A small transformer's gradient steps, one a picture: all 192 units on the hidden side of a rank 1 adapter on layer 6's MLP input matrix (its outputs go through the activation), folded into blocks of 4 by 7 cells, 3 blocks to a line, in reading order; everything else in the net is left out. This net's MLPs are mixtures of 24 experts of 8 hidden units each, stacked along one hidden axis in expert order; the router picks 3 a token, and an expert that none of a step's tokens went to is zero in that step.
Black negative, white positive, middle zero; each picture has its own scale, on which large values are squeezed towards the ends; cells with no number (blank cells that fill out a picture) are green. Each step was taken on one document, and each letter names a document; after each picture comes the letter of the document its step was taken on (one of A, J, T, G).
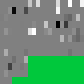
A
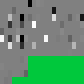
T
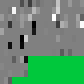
T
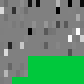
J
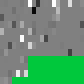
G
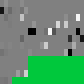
J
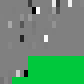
G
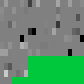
J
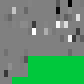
A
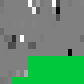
G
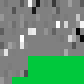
J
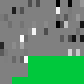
A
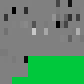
A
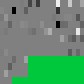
A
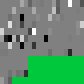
T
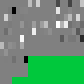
A
